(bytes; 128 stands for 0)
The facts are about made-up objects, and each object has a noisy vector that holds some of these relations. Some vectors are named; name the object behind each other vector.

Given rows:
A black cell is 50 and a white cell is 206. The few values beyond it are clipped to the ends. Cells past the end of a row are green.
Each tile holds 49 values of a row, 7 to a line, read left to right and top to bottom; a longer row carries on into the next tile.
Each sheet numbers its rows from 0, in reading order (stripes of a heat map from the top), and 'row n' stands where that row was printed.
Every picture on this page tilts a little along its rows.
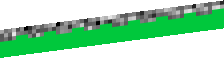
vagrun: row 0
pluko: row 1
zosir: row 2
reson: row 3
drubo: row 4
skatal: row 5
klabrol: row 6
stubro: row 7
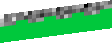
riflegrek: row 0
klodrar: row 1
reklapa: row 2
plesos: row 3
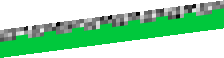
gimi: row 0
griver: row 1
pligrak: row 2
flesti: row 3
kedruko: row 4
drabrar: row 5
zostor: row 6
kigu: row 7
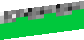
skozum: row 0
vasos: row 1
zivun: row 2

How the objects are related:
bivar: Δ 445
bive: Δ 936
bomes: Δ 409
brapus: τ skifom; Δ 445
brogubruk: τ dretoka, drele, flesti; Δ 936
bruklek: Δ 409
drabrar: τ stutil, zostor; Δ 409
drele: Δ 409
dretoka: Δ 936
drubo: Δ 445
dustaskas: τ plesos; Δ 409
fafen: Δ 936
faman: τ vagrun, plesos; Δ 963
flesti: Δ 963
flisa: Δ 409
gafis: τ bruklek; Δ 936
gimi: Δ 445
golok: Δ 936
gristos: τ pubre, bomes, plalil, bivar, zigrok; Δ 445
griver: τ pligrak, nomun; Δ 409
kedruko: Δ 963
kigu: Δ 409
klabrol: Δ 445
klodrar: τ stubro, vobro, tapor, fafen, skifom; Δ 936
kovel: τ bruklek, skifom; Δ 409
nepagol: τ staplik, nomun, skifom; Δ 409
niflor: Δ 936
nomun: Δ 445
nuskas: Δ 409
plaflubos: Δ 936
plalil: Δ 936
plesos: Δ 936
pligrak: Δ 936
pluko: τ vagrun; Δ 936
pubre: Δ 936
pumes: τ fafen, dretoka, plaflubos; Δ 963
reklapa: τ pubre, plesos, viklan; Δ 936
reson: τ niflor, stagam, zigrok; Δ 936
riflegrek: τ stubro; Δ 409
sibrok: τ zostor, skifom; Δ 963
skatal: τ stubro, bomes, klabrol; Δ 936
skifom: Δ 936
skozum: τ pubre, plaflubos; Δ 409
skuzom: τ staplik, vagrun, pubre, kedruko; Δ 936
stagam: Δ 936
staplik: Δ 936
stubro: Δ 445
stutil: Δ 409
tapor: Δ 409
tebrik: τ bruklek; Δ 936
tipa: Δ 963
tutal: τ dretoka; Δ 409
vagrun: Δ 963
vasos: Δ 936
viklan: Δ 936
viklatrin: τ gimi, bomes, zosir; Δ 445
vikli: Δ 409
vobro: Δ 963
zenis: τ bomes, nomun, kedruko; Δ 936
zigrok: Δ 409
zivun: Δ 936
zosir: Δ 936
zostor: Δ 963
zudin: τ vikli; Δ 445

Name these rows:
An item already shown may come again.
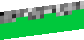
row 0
skifom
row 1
viklatrin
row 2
bruklek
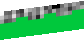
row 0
drabrar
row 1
vobro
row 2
pubre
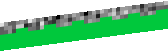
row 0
gristos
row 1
pumes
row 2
pubre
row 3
plalil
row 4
bomes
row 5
zenis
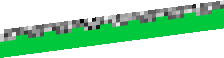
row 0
tutal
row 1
viklatrin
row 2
kedruko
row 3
zudin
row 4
zigrok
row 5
viklatrin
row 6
nomun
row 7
nepagol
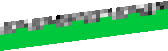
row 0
nepagol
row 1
kovel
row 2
plesos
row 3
bivar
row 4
nepagol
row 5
sibrok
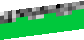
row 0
sibrok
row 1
brogubruk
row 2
viklan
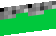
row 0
staplik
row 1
plaflubos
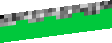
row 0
dretoka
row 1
tapor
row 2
griver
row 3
tipa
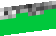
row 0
drele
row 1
skuzom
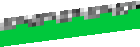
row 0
riflegrek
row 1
brapus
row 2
drabrar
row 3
riflegrek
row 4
dustaskas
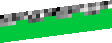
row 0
dretoka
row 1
faman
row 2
fafen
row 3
stutil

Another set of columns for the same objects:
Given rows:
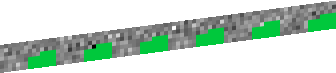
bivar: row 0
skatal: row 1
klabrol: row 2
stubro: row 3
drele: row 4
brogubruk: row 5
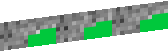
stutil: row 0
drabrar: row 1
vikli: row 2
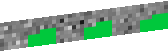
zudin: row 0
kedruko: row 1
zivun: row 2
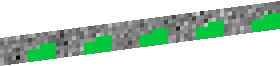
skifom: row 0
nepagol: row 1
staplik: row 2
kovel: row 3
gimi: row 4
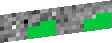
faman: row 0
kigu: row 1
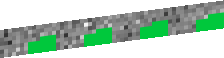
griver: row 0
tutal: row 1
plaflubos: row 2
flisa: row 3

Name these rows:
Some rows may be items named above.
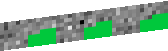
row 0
bomes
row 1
vagrun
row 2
plesos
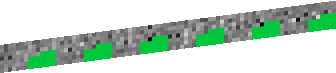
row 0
drabrar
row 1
pubre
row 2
reklapa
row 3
dustaskas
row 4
zenis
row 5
zostor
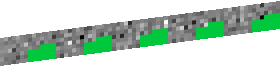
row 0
plaflubos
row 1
vagrun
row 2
riflegrek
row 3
flesti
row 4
reklapa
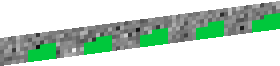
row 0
reklapa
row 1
viklatrin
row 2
kedruko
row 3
dretoka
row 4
klodrar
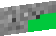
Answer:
reson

